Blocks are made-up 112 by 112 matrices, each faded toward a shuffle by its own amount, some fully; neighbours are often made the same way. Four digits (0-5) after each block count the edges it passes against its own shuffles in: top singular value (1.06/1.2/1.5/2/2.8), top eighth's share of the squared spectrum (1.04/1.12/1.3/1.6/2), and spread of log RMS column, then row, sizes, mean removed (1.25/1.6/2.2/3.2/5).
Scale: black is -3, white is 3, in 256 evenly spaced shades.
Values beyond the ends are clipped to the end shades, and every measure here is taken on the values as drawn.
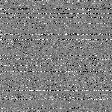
2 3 0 4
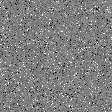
0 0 0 0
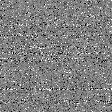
1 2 0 3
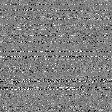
2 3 0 4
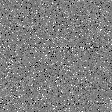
1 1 0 1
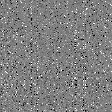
3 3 2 1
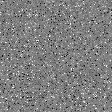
2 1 0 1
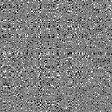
5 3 3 3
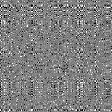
5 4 3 3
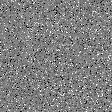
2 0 0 0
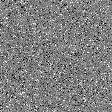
0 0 0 0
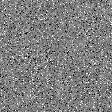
3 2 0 0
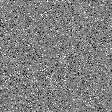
1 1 0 0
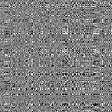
5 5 3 4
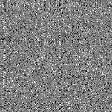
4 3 1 2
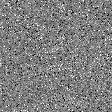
2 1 0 0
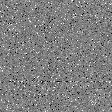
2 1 0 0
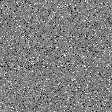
0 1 0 1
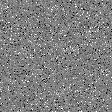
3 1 0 0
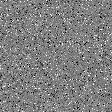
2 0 0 0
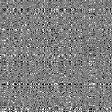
5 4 3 4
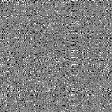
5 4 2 3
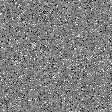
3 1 0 0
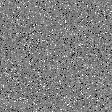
2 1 0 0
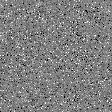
3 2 0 1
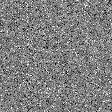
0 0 1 0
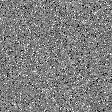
0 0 0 0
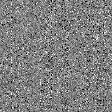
1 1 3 0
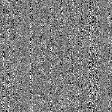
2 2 4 0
